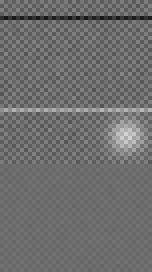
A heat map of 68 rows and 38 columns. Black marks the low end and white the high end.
Histogram: heavy tails on both sides. Bumps: one, in the middle right. Mirror symmetry: none. Ninth with the highest average: middle right. Odd lines: rows 5 and 28. Seam: horizontal, 60% of the way down, the bottom part calmer.
